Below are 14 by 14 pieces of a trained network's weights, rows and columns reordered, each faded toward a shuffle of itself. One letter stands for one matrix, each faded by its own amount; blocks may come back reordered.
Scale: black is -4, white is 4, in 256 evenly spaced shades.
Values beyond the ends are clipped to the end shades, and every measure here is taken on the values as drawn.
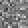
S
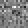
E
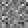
E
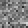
E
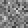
S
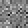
S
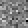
E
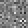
E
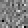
E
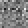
E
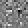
E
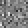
S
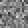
S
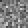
S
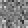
E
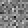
S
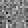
S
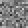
S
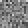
S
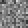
S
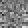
E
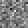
S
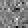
E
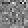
E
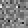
E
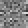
E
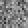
S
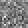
E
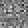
E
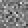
S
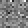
E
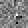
E
